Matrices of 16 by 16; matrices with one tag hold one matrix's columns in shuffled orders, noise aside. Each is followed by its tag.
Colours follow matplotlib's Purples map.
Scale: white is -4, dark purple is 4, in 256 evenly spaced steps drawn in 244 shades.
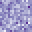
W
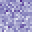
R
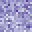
R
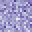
R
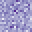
R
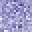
R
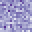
R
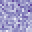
R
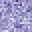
R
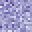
R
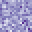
W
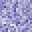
W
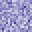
W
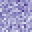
R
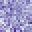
W
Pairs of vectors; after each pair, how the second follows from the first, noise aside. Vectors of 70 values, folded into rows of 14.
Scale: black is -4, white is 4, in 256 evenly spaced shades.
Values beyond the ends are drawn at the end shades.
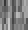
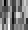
scaled up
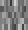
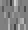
partly zeroed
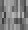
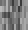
wrapped around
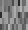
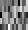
scaled up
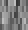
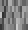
wrapped around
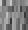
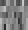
wrapped around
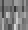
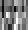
scaled up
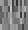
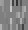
partly zeroed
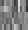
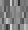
wrapped around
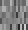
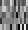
scaled up
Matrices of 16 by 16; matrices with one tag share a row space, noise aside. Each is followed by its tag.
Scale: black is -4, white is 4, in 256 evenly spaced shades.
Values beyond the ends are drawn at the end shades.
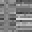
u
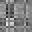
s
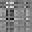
s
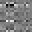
s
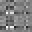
s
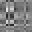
s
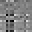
s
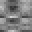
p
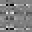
s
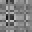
s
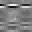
p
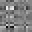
s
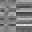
u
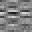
p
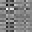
s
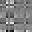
s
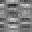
p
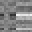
u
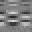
p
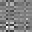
s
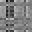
s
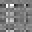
s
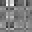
s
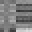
u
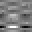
p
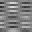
p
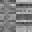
u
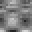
p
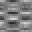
p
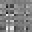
s
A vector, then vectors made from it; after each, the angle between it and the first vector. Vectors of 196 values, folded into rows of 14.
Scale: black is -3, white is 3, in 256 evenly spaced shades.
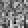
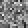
partly aligned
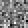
nearly opposite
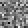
partly aligned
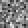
partly aligned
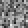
nearly parallel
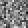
orthogonal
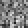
nearly parallel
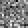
partly aligned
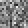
partly opposed
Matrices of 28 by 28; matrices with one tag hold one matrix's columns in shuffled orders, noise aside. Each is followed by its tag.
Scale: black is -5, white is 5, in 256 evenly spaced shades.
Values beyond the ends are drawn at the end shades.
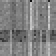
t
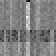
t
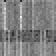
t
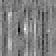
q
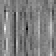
q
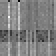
t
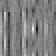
q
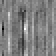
q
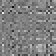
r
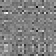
r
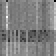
t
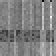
t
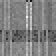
t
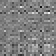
r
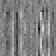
q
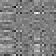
r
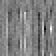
q
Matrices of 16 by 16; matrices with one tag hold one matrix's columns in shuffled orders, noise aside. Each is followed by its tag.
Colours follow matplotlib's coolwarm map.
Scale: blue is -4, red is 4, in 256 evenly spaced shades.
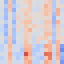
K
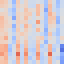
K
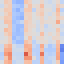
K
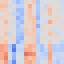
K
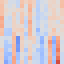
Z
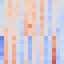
Z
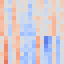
Z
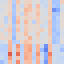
K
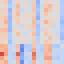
K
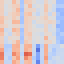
K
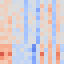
K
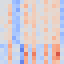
K
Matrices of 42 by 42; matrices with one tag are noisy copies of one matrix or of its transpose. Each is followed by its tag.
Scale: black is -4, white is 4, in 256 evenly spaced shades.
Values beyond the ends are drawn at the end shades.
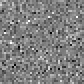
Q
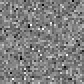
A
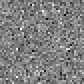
Q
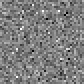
Q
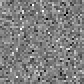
Q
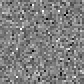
Q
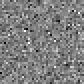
A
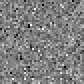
A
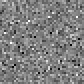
Q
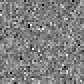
A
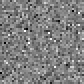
A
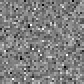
A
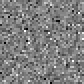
A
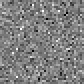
Q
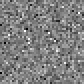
A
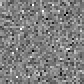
Q
